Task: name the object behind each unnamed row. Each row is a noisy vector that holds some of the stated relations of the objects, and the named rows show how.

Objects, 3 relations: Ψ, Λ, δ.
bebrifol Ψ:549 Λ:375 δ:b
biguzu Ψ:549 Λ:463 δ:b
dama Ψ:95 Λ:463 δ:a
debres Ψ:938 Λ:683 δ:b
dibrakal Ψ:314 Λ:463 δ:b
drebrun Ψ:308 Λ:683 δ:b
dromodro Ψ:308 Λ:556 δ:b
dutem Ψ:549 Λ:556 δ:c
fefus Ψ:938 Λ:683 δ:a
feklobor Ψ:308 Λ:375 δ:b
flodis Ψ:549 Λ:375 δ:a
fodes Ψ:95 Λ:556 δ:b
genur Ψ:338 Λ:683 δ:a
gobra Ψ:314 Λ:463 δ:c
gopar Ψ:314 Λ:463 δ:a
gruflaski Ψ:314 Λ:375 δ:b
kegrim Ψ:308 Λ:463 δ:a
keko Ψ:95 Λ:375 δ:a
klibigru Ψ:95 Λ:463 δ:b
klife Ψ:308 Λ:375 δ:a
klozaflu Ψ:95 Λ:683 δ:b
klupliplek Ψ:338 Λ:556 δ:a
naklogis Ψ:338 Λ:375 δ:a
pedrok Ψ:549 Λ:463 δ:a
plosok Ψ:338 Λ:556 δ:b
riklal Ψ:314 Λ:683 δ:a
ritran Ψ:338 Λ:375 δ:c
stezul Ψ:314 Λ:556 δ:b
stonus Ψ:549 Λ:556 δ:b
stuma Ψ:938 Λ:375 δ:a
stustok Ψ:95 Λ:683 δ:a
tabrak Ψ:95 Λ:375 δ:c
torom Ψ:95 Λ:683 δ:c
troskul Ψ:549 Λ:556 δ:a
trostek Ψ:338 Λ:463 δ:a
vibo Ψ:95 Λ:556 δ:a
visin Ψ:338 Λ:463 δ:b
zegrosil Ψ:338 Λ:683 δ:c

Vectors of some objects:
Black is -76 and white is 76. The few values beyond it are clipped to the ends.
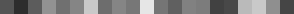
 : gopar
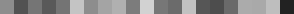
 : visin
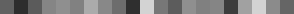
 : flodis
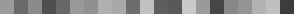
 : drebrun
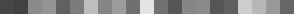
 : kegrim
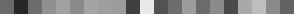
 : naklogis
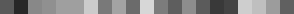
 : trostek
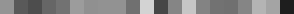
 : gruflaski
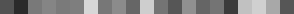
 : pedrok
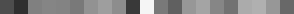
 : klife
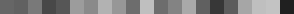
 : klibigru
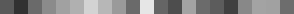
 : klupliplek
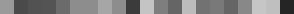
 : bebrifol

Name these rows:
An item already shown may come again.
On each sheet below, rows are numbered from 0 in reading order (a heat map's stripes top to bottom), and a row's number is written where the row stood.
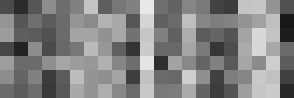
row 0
gopar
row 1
feklobor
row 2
biguzu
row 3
stustok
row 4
ritran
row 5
debres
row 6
klibigru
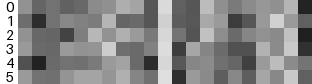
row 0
feklobor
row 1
riklal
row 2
dromodro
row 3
gobra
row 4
keko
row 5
ritran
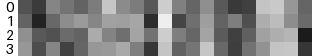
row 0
dama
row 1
naklogis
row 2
dibrakal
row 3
klozaflu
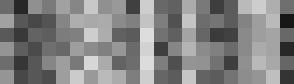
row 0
genur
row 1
stonus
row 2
vibo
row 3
gruflaski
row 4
troskul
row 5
plosok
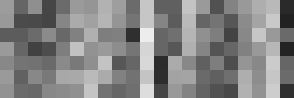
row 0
drebrun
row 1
stonus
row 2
stuma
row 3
stezul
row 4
tabrak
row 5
zegrosil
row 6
gobra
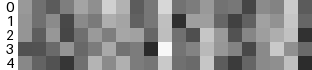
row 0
dutem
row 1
torom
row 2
drebrun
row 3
stuma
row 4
fodes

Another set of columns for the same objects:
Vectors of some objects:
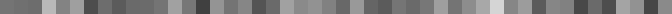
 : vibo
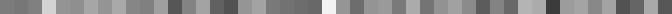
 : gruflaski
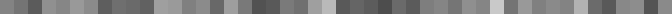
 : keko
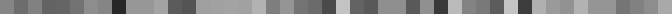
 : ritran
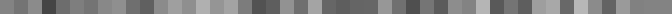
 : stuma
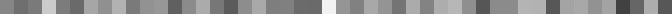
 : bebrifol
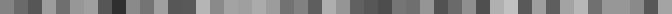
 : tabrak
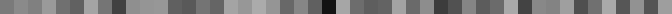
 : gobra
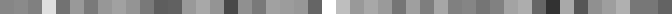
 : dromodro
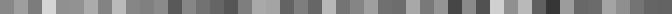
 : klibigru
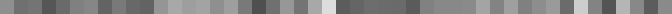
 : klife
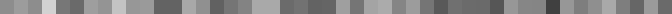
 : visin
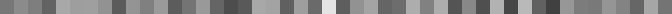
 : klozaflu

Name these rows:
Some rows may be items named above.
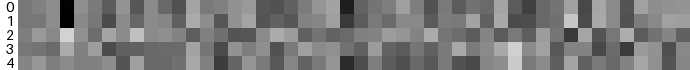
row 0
fefus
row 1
genur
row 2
dibrakal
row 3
vibo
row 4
dama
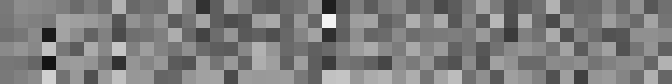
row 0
gopar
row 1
klozaflu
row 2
riklal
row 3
biguzu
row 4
torom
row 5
plosok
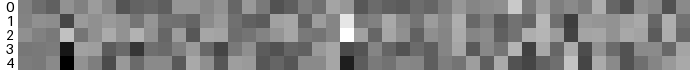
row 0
keko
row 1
drebrun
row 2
feklobor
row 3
stustok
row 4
genur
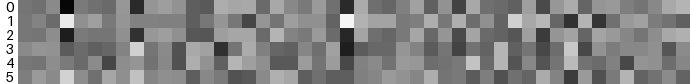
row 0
zegrosil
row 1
fodes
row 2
zegrosil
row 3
trostek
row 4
klupliplek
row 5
dibrakal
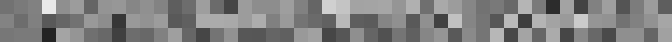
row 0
stezul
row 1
ritran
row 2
stustok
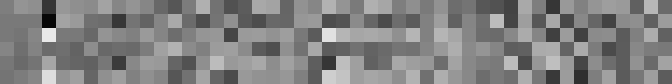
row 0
debres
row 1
stustok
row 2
stonus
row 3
flodis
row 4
dutem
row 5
stezul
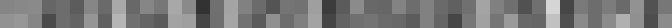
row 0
pedrok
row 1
kegrim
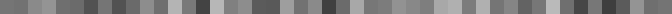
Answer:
troskul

